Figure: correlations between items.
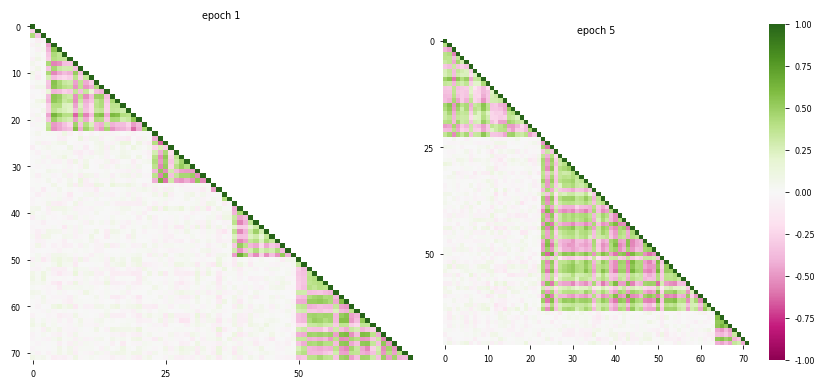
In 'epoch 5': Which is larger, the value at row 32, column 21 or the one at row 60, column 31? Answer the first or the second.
the first
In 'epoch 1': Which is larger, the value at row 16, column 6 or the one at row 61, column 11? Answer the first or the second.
the first
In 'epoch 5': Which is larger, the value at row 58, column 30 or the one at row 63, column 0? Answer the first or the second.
the first
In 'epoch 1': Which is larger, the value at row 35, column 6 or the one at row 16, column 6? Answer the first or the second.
the second
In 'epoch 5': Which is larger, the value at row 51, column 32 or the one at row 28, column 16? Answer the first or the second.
the second
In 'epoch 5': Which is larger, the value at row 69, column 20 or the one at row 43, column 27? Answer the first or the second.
the first
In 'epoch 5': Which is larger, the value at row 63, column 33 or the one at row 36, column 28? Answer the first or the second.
the first
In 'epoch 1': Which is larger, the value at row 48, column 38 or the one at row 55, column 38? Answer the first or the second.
the first
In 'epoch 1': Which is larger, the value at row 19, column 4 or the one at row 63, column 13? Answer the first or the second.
the first
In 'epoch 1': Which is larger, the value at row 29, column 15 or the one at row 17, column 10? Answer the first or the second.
the first
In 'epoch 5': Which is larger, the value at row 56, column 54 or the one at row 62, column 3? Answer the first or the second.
the first
